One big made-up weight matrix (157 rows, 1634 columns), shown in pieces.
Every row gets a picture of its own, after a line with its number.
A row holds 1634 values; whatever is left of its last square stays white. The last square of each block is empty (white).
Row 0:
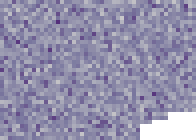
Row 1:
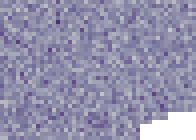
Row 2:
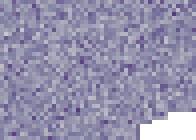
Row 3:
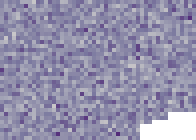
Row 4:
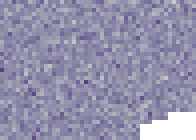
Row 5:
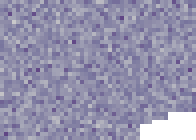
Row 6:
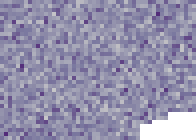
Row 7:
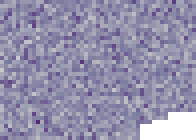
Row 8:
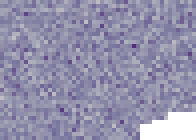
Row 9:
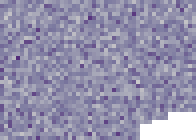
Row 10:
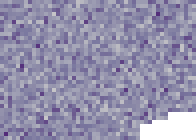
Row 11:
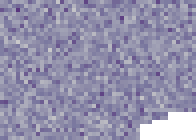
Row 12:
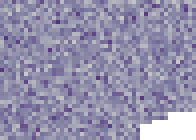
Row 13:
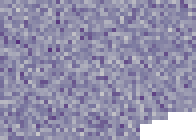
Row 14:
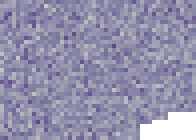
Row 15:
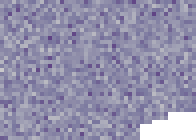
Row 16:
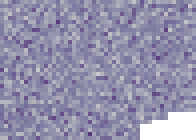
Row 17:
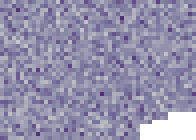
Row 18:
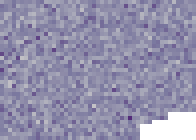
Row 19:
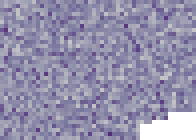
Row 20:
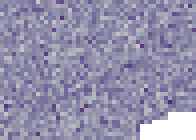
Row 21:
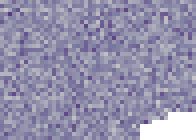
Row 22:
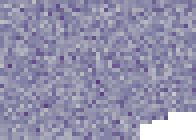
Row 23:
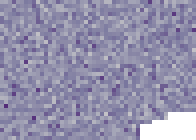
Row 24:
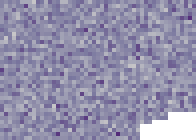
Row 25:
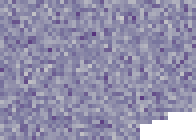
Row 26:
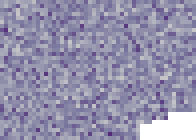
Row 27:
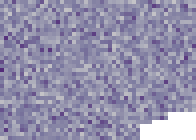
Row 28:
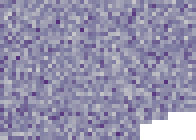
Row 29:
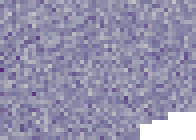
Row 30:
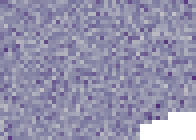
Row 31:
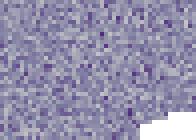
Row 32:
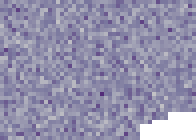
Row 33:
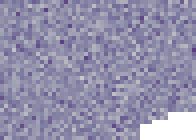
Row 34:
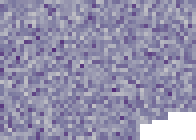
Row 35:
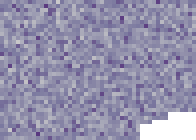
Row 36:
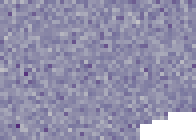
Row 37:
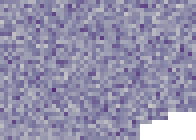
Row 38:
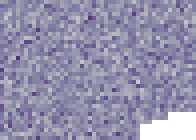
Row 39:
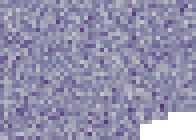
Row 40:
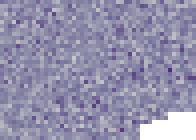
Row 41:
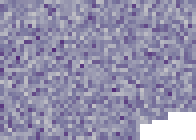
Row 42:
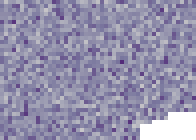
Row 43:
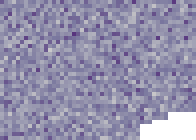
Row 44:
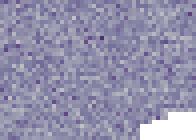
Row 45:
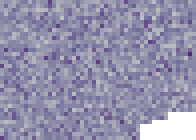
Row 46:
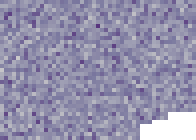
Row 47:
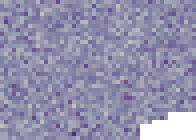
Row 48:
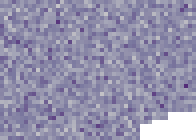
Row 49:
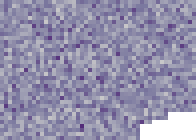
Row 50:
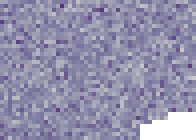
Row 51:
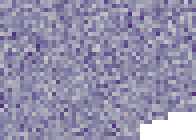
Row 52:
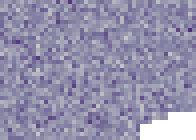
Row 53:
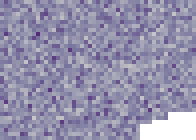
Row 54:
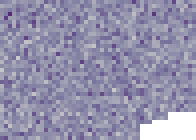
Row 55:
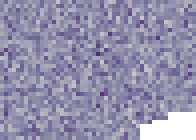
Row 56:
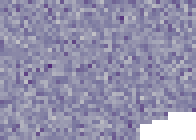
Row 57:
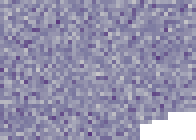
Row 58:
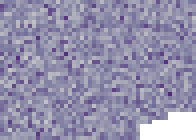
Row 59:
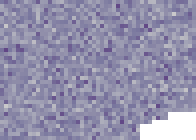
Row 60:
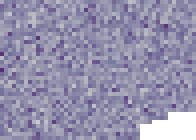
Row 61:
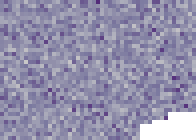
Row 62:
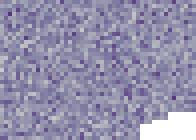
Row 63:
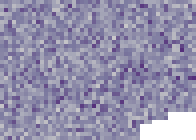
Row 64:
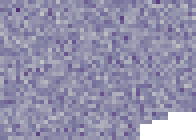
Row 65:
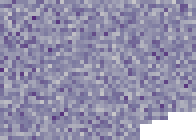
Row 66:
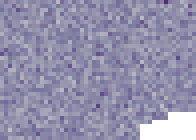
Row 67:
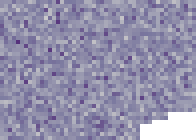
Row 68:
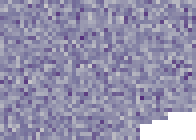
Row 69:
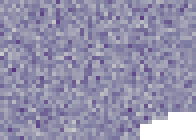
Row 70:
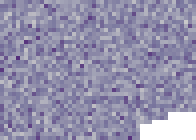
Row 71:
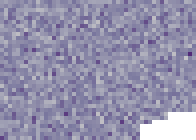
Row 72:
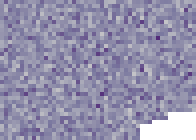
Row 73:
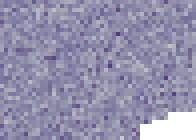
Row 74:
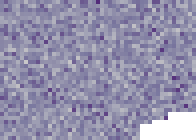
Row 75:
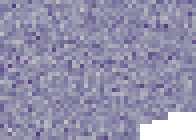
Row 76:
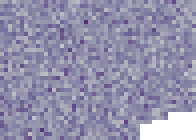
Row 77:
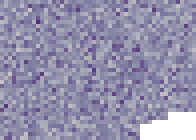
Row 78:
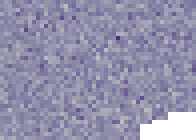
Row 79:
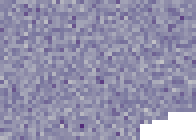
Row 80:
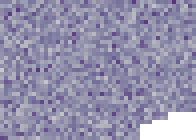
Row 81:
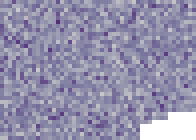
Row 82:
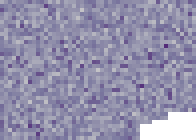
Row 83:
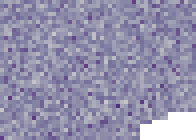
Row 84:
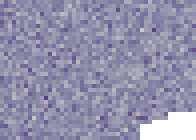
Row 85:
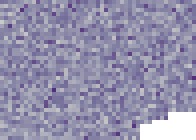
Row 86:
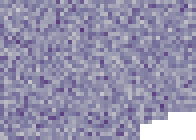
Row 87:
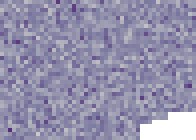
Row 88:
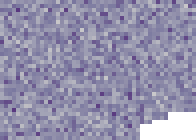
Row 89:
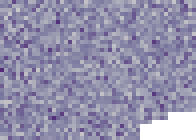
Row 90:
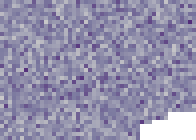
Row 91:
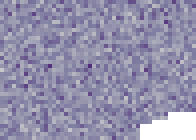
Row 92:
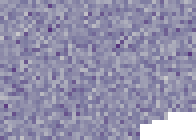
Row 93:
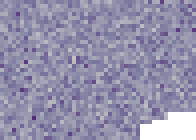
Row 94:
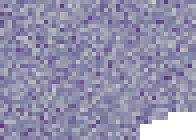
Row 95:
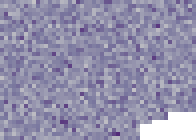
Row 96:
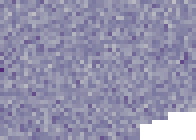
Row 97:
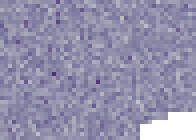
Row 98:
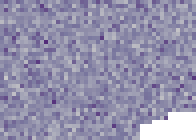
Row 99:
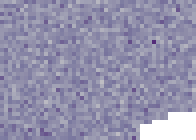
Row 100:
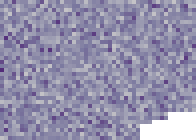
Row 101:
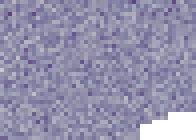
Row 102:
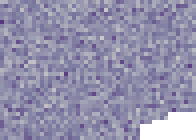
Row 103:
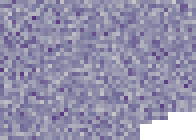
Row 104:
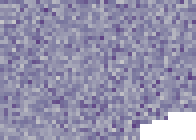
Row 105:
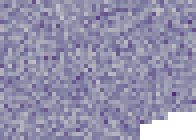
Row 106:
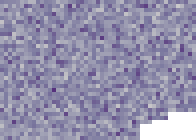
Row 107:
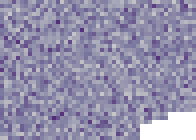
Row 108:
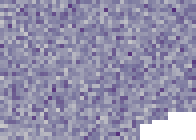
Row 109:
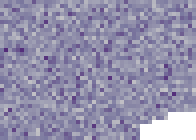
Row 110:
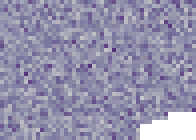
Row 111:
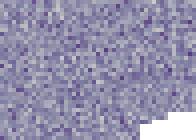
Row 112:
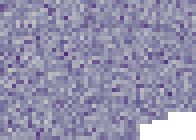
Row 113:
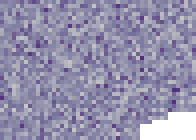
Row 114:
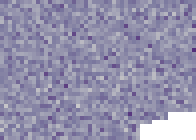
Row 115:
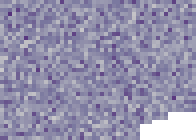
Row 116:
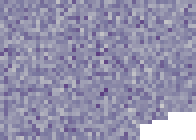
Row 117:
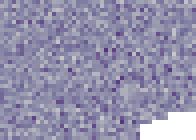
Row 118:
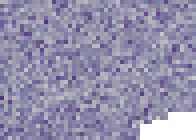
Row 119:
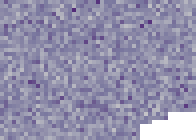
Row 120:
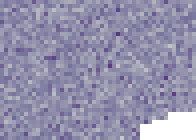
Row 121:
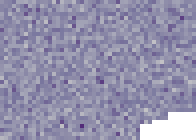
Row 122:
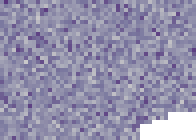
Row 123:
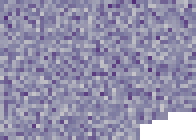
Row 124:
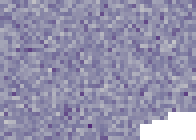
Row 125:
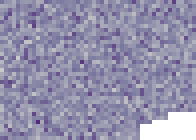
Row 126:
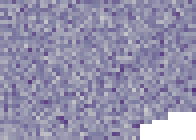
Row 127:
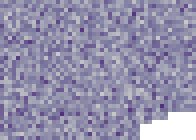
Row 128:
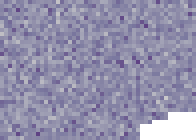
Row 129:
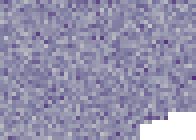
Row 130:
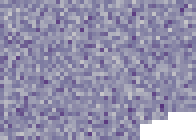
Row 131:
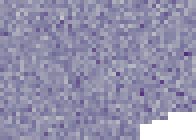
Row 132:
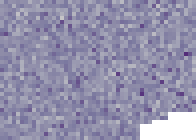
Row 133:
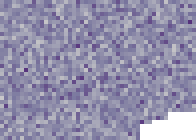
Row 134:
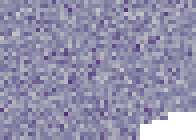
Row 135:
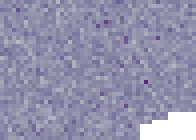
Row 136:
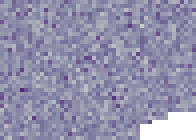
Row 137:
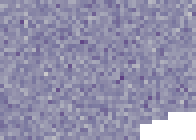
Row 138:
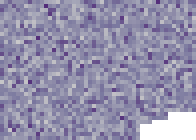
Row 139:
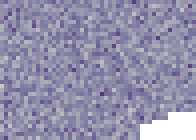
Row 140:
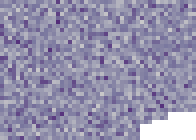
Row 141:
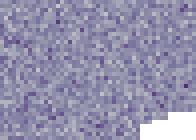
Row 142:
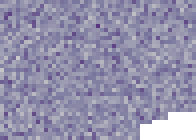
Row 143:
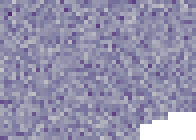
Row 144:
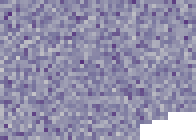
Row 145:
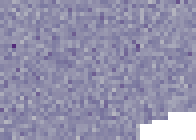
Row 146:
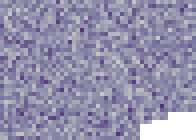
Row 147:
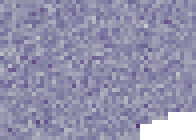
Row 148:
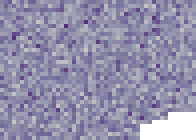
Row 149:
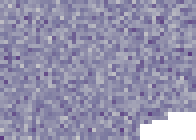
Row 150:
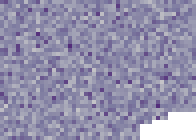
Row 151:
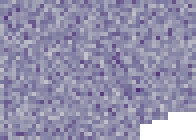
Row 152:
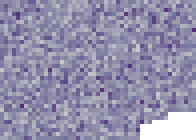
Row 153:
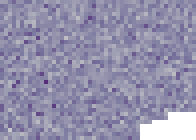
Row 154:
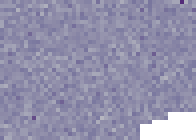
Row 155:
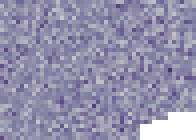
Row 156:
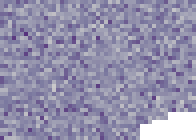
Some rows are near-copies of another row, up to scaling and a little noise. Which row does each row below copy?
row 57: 16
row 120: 73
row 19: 26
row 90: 133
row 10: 6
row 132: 131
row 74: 61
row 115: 62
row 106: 37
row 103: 65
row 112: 58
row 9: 38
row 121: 79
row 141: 48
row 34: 41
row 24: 3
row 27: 100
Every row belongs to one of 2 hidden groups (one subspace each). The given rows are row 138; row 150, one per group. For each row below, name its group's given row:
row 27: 138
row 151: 138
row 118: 150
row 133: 150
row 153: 138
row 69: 138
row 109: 150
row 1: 138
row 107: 138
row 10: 150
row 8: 150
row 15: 138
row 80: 138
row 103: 138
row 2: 150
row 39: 138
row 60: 138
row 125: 138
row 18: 138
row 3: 150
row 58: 138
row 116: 138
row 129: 150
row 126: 150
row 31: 138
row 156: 150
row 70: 138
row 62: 138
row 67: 138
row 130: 138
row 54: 138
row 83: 150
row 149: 150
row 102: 150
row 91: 138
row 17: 138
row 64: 138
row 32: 138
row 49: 150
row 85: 150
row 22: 150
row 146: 138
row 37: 150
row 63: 150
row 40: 150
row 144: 138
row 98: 150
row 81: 138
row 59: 150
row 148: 150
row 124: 150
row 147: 138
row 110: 138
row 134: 150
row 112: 138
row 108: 150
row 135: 138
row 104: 150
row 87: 138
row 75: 138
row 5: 138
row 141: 138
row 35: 138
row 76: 150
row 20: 150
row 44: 150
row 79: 150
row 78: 150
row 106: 150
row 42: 150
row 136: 150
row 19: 150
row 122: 150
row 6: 150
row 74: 150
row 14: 138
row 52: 138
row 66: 138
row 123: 138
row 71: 150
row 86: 138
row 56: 138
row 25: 138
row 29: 138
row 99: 150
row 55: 138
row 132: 150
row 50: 150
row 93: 150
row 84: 150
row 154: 150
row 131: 150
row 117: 150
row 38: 138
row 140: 138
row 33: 150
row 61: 150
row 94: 150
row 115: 138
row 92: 150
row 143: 138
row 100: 138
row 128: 138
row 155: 150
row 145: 150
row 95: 150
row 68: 138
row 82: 138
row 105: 150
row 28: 138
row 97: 138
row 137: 150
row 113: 150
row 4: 138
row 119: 150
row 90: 150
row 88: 138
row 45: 150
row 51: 150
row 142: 138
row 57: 138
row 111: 150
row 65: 138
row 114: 150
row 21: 150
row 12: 138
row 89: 138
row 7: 138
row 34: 138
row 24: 150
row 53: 150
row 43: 138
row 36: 138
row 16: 138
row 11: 138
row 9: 138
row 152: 150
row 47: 150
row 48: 138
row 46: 138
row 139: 138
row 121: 150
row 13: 138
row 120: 150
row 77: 150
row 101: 138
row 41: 138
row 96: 138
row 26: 150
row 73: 150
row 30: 150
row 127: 138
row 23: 150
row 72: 138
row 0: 138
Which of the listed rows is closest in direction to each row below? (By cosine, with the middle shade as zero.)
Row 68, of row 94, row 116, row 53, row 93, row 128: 116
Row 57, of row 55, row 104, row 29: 29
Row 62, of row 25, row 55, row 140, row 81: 55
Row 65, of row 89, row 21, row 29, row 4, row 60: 89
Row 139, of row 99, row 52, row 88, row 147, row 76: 88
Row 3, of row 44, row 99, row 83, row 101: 44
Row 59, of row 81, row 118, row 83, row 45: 45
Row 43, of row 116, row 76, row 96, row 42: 116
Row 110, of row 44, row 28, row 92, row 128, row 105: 128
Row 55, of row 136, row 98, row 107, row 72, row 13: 72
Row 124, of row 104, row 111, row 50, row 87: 50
